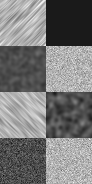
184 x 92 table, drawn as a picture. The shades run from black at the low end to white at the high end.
The table splits into 4 rows of 2 panels. Panel 1,1: high, slanting up to the right. Panel 1,2: very low, flat. Panel 2,1: low, blotchy, faint in contrast. Panel 2,2: high, fine-grained. Panel 3,1: high, slanting down to the right. Panel 3,2: low, blotchy. Panel 4,1: low, fine-grained. Panel 4,2: high, fine-grained.
